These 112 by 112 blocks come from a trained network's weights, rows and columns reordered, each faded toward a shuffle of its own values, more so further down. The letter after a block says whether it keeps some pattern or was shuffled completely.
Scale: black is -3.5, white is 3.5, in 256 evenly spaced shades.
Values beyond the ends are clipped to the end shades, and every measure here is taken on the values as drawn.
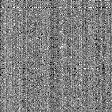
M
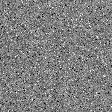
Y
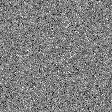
Y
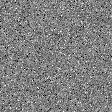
Y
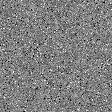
Y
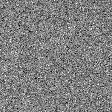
Y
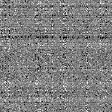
M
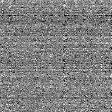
M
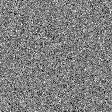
Y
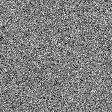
Y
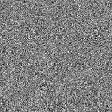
M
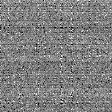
M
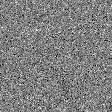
Y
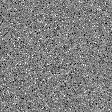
Y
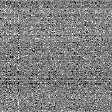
M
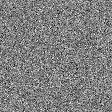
Y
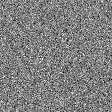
Y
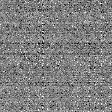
M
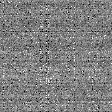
M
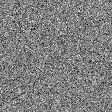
Y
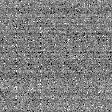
M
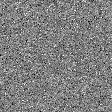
Y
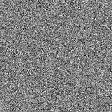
M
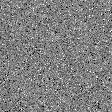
Y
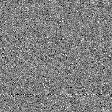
M
